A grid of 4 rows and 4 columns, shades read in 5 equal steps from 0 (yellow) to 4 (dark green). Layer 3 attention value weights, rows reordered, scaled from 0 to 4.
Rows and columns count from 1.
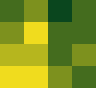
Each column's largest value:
3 2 4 3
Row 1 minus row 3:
2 1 1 1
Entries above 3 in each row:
1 0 0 0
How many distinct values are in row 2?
3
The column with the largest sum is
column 3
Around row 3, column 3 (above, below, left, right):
3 2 1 2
